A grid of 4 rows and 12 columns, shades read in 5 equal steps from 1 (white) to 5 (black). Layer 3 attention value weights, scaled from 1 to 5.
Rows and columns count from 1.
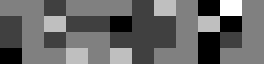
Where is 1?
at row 1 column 11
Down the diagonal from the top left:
3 3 4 2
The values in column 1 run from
3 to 5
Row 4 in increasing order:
2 2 3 3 3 3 3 3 3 4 5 5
